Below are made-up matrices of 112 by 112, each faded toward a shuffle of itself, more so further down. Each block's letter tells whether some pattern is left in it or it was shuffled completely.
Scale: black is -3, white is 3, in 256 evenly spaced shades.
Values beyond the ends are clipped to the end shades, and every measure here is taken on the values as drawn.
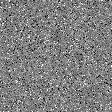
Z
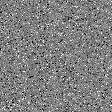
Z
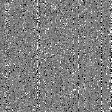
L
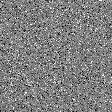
Z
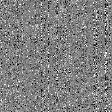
L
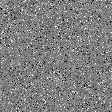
Z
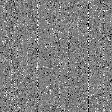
L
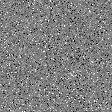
Z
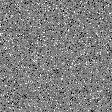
Z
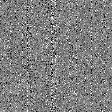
L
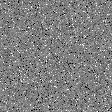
Z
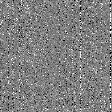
L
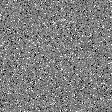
Z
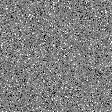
Z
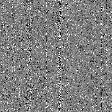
L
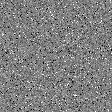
Z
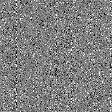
L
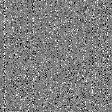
L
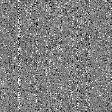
L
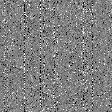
L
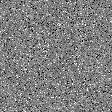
Z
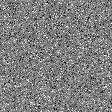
Z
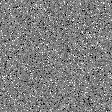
Z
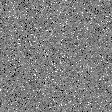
Z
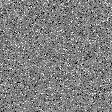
Z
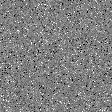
Z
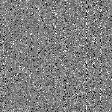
L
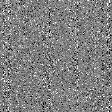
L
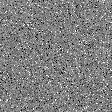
Z
